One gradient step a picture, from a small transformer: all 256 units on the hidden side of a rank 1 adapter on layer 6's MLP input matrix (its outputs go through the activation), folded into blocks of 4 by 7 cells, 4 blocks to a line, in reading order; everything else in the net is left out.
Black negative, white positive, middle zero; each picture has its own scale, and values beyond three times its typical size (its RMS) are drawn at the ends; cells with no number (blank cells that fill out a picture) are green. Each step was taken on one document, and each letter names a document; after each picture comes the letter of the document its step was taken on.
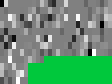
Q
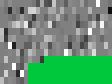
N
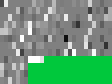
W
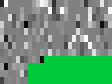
Q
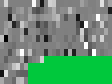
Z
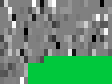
Z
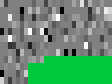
W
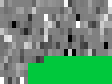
N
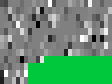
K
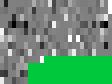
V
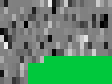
V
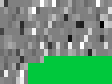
N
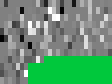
W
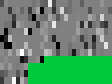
K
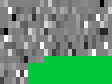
Z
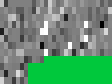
N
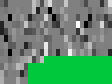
Q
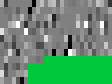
N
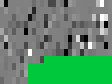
V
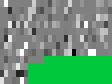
Z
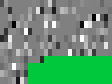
K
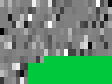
N
